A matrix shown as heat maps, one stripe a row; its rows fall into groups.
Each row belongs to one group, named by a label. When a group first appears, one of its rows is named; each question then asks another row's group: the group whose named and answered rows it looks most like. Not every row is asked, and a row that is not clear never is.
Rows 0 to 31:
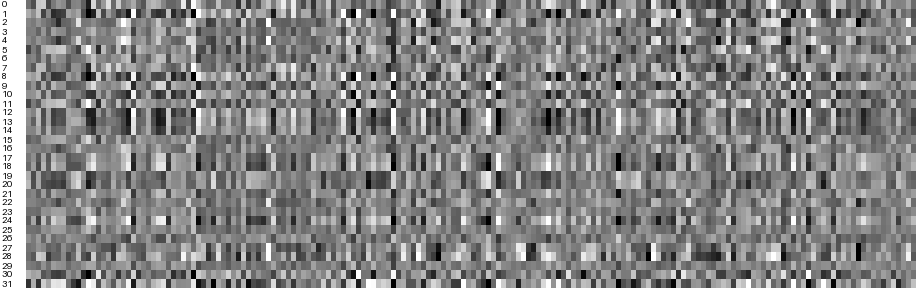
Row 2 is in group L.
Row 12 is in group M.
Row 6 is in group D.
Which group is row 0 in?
L
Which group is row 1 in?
M
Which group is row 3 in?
D
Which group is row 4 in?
L
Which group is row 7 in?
L
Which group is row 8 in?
M
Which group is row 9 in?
D
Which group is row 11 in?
D
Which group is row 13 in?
M
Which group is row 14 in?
M
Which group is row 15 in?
D
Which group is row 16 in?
L
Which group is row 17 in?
D
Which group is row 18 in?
D
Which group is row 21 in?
D
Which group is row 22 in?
L
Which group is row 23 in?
D
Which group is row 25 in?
D
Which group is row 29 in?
D
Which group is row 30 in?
M
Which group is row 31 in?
D
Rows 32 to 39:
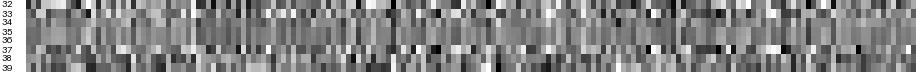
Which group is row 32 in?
D
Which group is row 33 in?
L
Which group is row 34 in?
D
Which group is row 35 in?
D
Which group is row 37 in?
L
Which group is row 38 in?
M
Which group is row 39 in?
M
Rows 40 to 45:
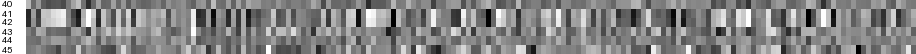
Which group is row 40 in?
M
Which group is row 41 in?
D
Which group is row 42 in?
D
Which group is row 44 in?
D
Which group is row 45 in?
L
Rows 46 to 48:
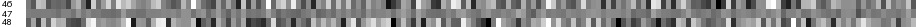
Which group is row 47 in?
L
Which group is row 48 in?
D
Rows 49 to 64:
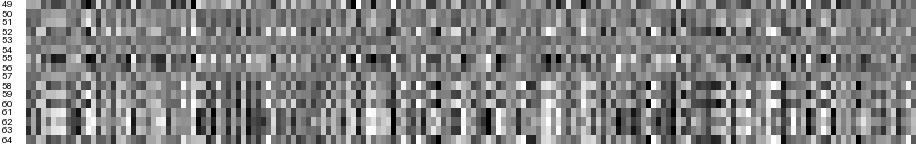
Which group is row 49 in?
M
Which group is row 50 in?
D
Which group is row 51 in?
D
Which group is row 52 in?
L
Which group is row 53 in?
M
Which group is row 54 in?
D
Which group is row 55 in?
M
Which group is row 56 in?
M
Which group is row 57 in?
D
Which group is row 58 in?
L
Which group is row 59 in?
D
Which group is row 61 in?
D
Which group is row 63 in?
D
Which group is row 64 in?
L
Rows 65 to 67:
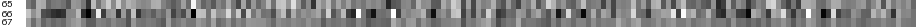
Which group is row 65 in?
L
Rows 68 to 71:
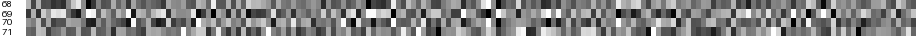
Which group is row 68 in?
M
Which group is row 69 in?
D
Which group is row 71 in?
L
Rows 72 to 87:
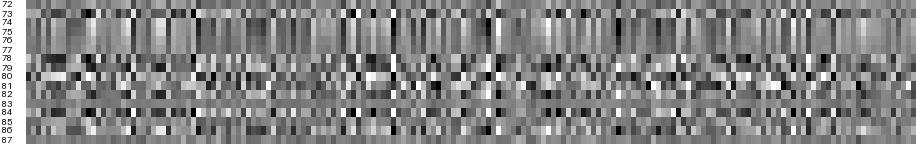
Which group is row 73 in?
M
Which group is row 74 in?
D
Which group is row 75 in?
D
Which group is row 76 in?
D
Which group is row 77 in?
D
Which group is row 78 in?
M
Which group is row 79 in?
M
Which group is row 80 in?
D
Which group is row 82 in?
M
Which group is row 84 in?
M
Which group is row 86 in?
D
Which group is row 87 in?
L
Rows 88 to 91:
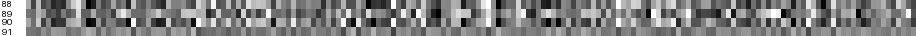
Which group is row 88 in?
M
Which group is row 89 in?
L
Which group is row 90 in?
M
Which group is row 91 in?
D
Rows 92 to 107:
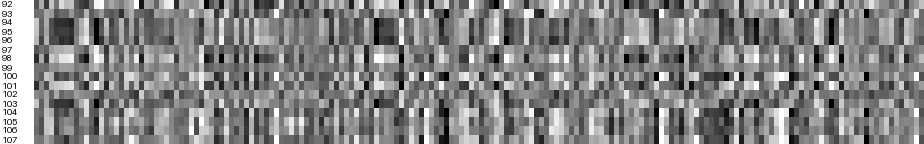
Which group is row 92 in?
D
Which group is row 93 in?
L
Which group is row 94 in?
M
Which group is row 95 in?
M
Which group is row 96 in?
M
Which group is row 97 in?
D
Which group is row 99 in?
D
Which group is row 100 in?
L
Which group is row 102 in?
M
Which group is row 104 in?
L
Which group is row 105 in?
L
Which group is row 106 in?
L
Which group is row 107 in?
L
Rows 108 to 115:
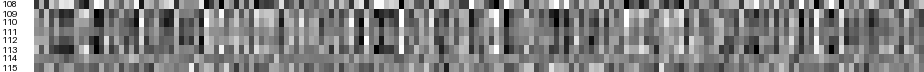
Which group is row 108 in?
D
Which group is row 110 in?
M
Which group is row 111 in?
M
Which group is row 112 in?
M
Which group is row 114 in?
L
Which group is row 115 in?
L
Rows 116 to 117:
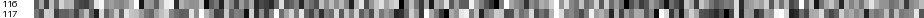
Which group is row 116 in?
D
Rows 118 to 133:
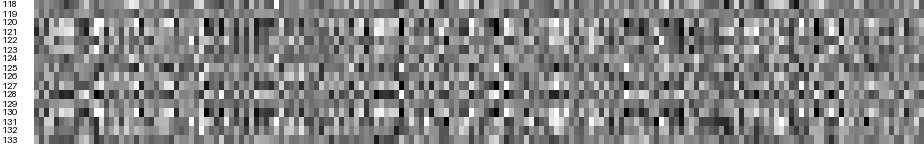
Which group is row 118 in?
L
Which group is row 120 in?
D
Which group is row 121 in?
D
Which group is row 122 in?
L
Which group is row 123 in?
D
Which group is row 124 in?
L
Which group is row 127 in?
D
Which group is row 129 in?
D
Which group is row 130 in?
D
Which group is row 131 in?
L
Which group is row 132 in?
L
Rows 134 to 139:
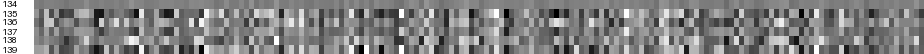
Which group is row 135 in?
M
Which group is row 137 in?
M
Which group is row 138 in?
L
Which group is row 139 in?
M
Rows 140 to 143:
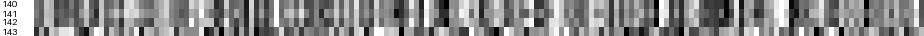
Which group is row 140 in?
L
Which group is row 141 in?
L
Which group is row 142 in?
L
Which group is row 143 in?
D
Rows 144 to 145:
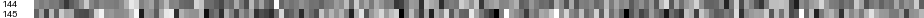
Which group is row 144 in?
L
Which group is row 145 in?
D
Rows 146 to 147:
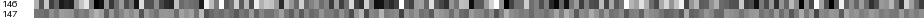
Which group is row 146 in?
M
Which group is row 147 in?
D
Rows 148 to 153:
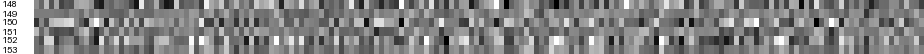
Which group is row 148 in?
M
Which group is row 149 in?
L
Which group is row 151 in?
M
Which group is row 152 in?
L
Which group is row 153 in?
L
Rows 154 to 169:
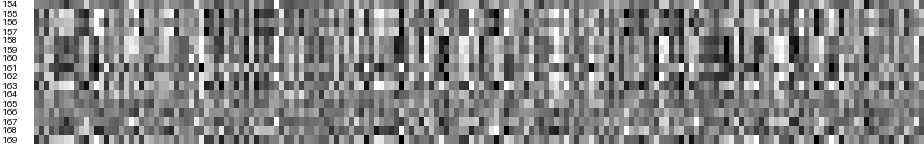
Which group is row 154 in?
L
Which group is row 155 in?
D
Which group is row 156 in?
D
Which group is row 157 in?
D
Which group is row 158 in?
L
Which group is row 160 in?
L
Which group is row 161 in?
M
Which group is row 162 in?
L
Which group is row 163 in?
D
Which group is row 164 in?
L
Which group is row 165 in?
L
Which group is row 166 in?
M
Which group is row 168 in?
M
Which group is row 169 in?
D
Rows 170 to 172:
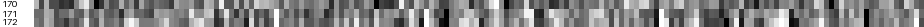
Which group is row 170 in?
M
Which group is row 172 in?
L
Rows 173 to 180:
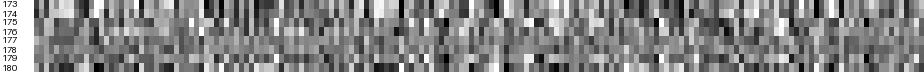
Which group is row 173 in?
D
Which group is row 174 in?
D
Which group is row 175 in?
L
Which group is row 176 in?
L
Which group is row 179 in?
L
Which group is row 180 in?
M
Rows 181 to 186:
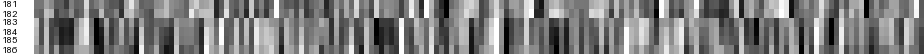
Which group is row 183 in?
M
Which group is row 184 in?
M
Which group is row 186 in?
M
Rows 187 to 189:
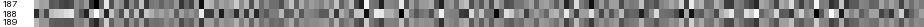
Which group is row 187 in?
M
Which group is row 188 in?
D
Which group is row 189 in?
M
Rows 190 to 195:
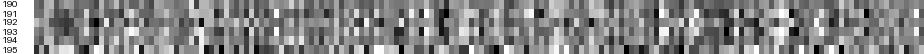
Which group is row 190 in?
L
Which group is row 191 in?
L
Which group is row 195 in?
D
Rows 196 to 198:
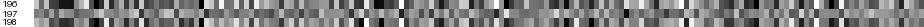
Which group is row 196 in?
M
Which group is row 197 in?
D
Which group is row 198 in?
M
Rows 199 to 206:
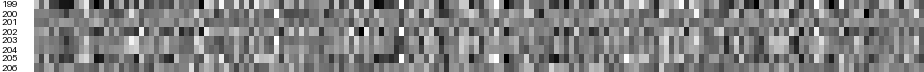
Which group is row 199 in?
M
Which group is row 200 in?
L
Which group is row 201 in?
D
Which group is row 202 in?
M
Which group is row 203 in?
L
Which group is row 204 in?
L
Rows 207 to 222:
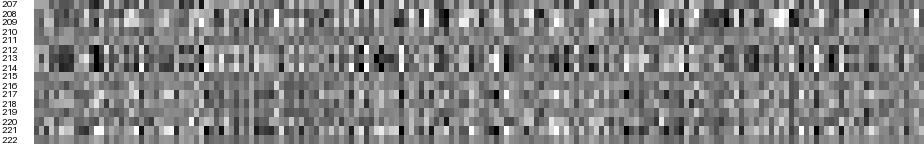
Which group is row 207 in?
M
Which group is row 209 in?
L
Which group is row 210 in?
L
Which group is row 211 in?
D
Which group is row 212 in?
M
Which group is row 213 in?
M
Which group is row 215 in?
D
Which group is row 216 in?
L
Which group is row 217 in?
D
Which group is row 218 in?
D
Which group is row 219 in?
L
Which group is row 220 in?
L
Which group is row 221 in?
D
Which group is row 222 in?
D
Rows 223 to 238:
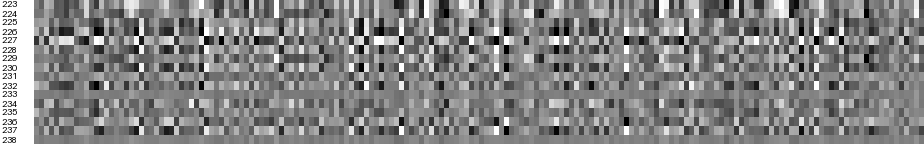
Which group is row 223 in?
L
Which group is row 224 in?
L
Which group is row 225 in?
M
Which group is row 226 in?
M
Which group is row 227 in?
D
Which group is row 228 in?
M
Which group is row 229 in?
L
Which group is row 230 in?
M
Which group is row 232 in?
M
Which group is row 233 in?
L
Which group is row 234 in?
L
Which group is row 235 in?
M
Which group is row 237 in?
M
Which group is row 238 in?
L
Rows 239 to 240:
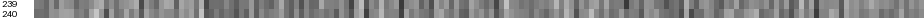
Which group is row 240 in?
D
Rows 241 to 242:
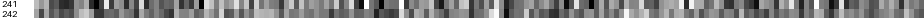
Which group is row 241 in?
M
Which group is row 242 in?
M
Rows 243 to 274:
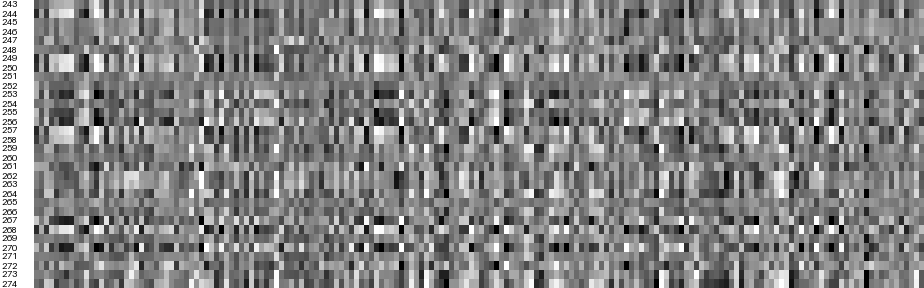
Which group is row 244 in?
D
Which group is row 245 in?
D
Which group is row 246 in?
D
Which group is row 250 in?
D
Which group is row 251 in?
L
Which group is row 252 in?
M
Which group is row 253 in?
M
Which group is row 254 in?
L
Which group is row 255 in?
M
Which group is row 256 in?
M
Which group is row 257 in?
D
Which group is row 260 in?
L
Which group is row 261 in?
M
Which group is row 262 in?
L
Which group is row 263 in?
L
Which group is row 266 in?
L
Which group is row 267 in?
M
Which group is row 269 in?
L
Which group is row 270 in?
M
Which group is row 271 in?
L
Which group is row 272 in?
D
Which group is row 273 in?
L
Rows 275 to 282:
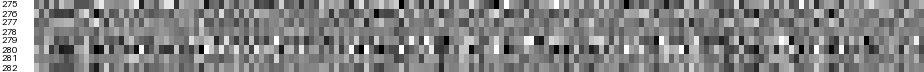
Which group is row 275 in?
D
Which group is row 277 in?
D
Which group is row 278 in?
L
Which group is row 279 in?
L
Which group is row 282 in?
M
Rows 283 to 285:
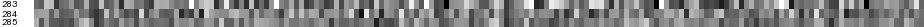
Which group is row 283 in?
L
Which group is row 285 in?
M
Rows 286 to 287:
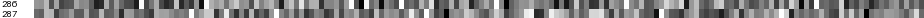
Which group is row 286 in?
M
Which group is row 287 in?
L
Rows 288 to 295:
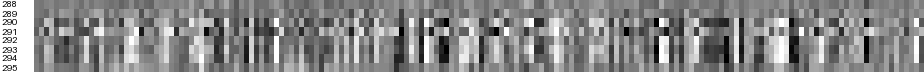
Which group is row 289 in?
D
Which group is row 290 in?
L
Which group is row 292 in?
L
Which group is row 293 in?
L
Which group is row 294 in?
L
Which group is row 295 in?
L
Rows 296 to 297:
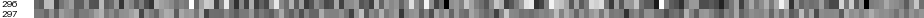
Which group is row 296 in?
L
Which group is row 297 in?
D
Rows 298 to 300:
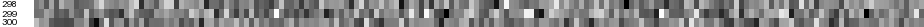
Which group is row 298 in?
D
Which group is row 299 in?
L
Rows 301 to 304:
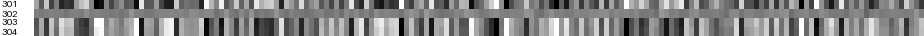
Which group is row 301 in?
M
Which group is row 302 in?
L
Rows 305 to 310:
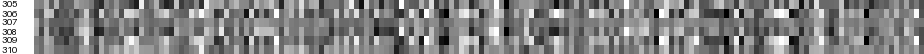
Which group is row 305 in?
M
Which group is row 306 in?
L
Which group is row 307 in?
M
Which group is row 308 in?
M
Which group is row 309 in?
L
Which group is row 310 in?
L
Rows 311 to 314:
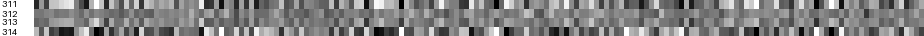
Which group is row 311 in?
D
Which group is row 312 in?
L
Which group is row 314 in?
M
